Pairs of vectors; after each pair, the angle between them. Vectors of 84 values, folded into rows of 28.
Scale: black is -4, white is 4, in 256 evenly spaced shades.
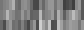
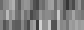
nearly parallel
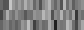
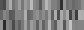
partly aligned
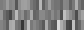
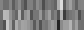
partly opposed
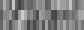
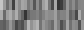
partly opposed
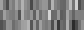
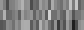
nearly parallel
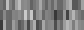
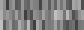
nearly opposite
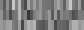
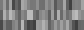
nearly opposite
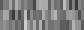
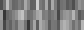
orthogonal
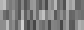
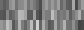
orthogonal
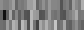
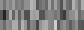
nearly parallel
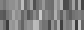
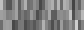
partly opposed
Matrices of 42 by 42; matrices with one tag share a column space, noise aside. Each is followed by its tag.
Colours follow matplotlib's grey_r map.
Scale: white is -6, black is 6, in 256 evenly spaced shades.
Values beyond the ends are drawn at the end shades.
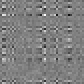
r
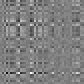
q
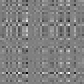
q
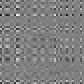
r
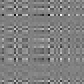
r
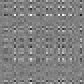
r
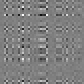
r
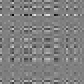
r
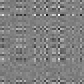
r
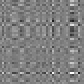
q
